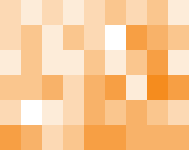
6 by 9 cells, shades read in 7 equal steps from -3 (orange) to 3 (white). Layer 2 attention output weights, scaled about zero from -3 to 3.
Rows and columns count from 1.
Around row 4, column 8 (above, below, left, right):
-2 0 2 -2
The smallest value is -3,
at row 4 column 8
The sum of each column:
3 4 7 6 -2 1 -1 -7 2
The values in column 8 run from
-3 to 0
